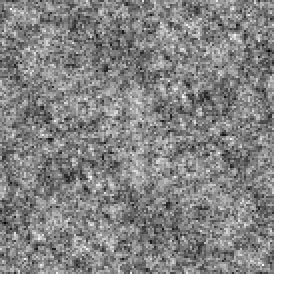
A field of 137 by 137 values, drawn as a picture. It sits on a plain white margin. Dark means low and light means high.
There is no overall slope. The ninth with the highest average is the centre. The histogram is bell-shaped. A half turn leaves it unchanged.
